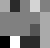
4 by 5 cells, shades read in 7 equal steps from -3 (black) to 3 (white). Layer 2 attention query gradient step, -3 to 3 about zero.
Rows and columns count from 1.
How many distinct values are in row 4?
4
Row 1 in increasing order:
-2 0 0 1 2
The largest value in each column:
1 3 0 2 1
